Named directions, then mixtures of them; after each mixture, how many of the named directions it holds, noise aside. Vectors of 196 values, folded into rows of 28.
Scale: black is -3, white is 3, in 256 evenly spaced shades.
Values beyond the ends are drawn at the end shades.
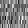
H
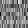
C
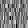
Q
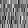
one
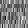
two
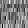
two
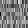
one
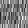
two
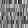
one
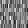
two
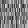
two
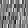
three
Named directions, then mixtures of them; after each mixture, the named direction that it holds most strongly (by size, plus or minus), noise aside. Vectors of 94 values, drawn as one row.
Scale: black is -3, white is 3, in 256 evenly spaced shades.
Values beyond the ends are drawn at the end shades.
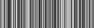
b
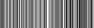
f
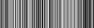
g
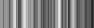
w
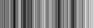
w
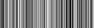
f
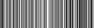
f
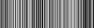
g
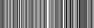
f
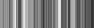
w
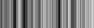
w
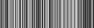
g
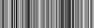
b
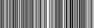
f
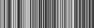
b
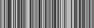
b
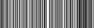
f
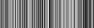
g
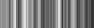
w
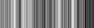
w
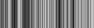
w
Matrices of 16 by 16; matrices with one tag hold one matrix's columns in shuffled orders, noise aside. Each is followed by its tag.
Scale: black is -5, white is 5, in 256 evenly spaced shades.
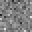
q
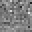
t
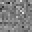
t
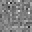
t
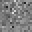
t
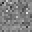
t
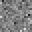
q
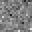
q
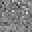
t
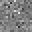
t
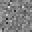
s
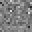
t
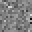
s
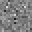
s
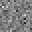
s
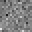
q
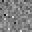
q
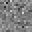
t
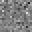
t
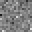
q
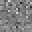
t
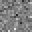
q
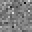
t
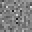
s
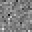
q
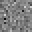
s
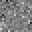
q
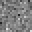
q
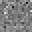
t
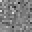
t
